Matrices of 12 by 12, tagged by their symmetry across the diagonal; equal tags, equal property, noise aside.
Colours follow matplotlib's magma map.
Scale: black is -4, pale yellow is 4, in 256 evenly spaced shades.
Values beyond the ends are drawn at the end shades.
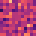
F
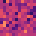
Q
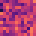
Q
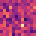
Q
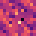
F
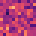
F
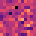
Q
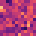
F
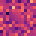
F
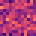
Q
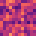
F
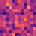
Q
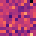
Q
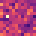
Q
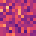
Q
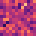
F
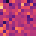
F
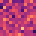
Q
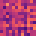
F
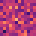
Q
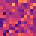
F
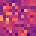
Q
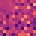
F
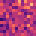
F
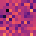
Q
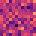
Q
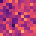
Q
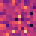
F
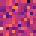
F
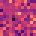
F
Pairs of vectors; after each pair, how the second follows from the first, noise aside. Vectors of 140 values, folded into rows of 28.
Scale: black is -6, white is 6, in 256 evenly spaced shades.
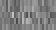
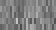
wrapped around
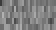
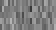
shuffled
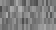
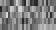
scaled up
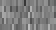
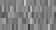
sign-scrambled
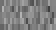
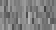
shuffled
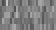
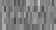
shuffled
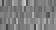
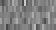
sign-scrambled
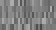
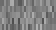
sign-scrambled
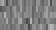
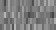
shuffled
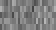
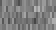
shuffled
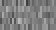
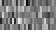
scaled up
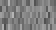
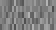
shuffled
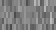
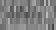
shuffled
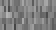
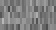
shuffled
